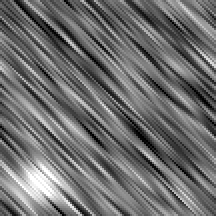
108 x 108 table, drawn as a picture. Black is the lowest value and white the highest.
The halves do not mirror each other. Streaks slant down to the right. A single bump stands in the bottom left. The ninth with the highest average is the bottom left. No single row or column stands out from its neighbours. Overall the values sit about 40% of the way up the scale.
